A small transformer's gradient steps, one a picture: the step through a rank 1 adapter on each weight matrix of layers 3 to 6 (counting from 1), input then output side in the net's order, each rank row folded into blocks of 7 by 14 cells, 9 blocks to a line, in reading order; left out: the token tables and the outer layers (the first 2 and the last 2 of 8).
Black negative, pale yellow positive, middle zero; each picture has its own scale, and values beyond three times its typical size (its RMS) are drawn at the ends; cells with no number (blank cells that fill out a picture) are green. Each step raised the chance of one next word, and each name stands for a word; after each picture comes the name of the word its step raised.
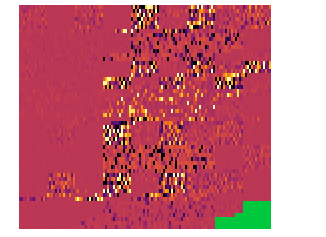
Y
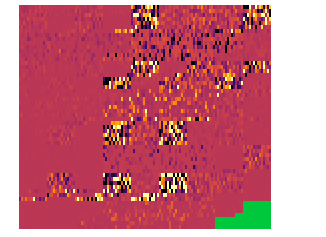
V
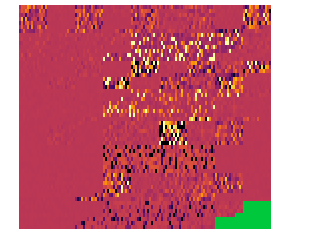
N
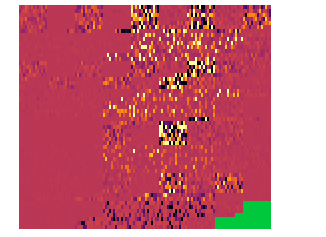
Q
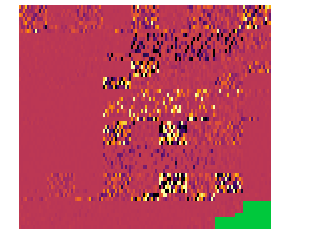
V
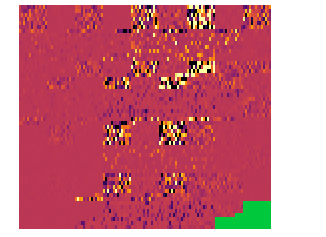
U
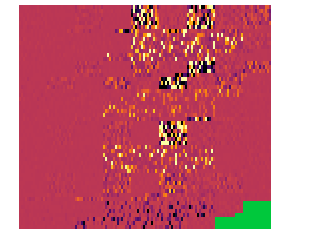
Q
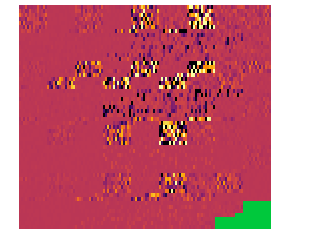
U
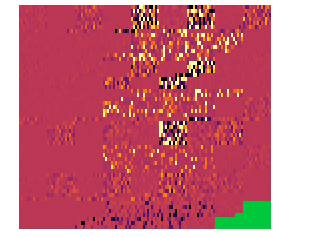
Q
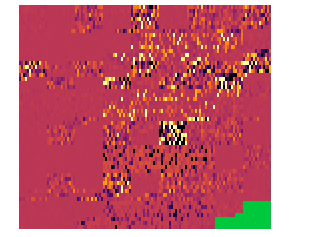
N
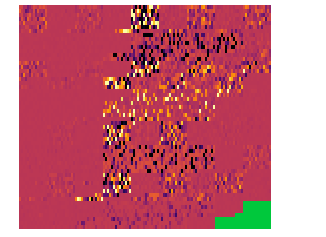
Y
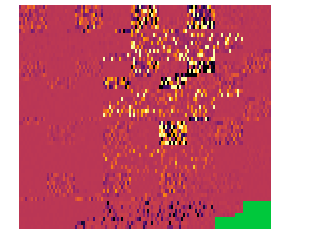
Q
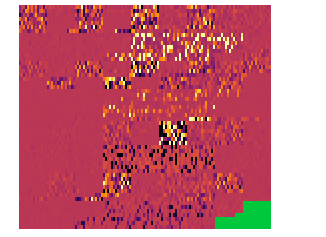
N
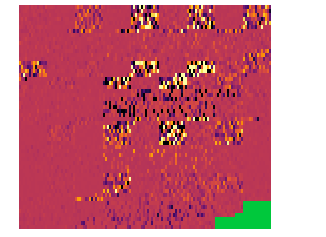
U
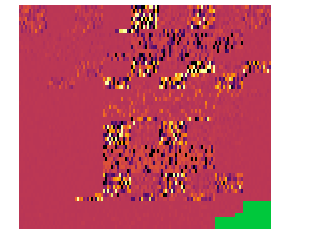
Y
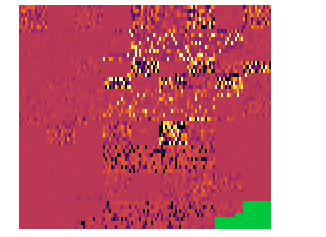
N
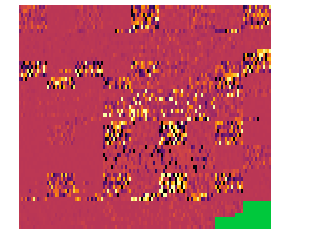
V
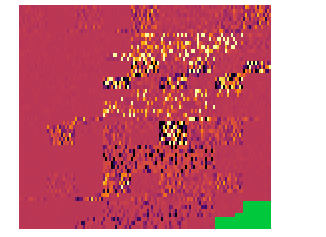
N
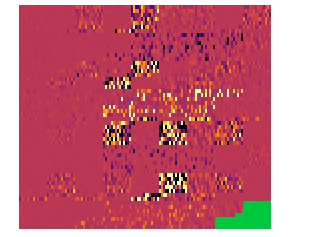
V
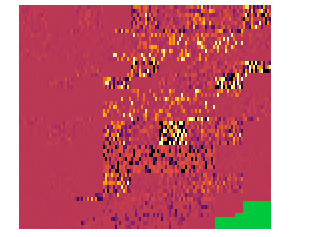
N
